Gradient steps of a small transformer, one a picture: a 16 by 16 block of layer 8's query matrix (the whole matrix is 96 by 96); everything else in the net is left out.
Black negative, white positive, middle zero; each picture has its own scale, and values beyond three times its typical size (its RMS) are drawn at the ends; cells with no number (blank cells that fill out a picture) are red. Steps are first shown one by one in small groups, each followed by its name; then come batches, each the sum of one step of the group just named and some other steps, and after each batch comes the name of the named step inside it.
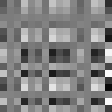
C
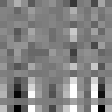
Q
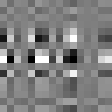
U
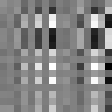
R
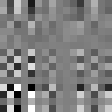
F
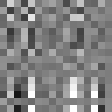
Q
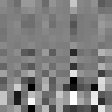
C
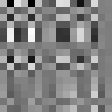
Q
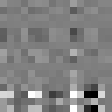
U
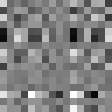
F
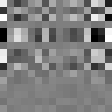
U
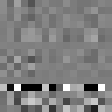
F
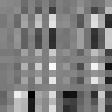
R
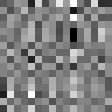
C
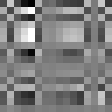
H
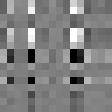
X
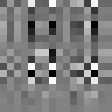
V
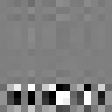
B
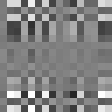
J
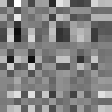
J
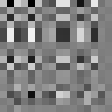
B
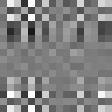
J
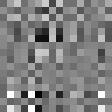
J
